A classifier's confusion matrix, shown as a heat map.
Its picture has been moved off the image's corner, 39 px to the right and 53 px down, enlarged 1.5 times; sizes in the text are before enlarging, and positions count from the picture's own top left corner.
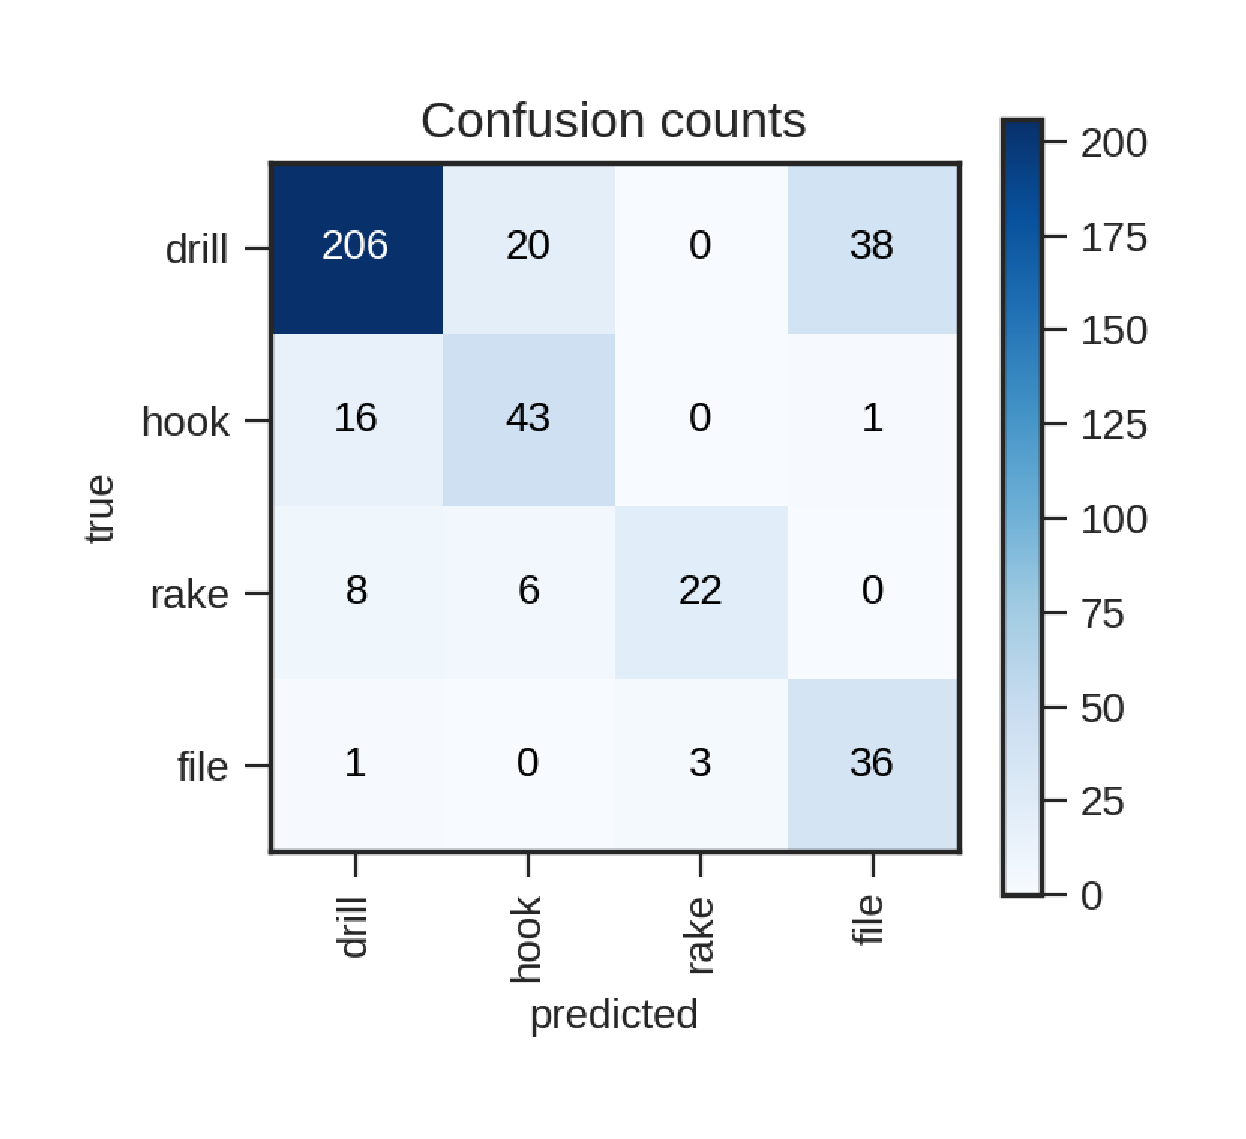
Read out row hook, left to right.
16 43 0 1
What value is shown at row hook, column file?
1
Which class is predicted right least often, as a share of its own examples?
rake
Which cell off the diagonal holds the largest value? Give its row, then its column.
drill, file
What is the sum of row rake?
36
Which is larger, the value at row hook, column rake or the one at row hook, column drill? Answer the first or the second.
the second
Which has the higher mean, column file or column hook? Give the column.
file
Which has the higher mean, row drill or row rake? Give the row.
drill
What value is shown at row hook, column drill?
16
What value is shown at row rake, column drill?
8
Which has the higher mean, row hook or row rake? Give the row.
hook
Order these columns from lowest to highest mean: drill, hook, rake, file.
rake, hook, file, drill
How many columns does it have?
4
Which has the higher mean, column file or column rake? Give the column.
file
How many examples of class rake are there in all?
36
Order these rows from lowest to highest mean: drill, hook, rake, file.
rake, file, hook, drill
